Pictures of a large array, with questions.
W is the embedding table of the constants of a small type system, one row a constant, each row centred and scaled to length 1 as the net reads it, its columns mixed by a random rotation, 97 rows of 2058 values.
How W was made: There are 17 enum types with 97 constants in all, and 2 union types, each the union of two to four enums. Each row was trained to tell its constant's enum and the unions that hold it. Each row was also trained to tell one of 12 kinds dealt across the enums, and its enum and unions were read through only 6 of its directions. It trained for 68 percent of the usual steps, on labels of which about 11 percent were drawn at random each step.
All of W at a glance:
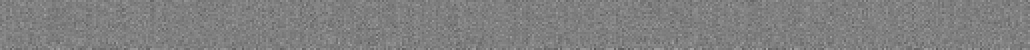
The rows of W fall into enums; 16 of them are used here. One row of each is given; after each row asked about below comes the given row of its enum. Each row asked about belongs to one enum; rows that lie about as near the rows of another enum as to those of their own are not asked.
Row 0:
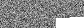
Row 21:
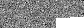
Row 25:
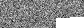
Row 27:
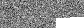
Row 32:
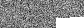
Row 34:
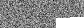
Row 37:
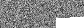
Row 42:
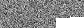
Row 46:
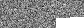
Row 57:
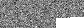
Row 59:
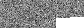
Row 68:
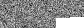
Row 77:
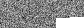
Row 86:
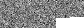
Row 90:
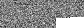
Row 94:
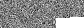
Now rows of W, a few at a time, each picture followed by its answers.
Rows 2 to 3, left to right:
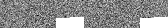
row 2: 86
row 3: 37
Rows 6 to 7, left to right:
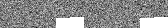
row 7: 34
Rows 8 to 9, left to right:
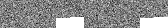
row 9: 32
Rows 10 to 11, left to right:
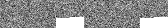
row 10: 32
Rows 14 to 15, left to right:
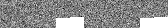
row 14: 68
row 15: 21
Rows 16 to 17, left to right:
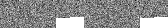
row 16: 37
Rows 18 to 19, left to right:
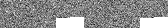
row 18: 37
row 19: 27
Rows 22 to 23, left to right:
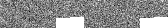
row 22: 77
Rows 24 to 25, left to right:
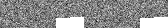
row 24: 86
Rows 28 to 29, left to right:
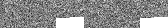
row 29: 37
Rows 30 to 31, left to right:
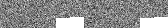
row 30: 42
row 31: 90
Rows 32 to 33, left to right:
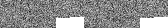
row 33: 77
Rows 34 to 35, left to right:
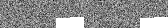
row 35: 90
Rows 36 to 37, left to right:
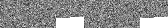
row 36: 32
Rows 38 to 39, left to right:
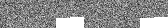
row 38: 21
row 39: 34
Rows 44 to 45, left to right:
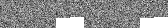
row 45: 46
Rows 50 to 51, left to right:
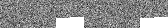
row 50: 32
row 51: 57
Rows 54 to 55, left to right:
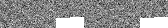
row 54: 68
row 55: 90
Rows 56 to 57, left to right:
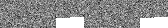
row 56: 86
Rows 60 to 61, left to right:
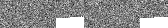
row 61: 68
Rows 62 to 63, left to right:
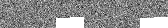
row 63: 34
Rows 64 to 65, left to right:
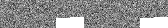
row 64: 37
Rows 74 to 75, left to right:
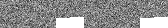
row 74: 27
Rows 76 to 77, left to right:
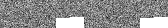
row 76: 59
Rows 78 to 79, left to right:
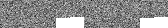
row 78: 57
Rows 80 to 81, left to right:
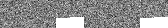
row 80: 57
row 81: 21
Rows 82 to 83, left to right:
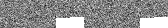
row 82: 86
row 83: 34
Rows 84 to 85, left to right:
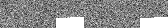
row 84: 57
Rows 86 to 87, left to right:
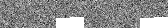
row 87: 34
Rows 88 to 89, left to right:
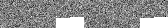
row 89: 68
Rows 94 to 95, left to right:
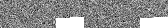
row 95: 32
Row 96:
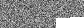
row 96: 68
